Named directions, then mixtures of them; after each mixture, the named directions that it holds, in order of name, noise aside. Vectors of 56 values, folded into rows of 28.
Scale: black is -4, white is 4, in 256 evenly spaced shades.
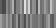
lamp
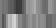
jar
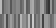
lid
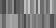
jar, lamp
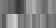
jar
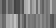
jar, lamp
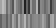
lamp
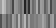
lamp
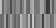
lid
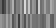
lamp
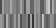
lid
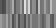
lamp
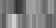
jar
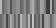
lid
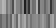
lamp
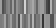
lamp, lid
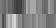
jar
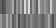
lamp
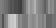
jar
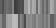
jar, lamp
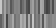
lamp, lid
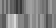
jar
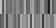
lid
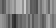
jar, lamp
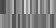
lamp
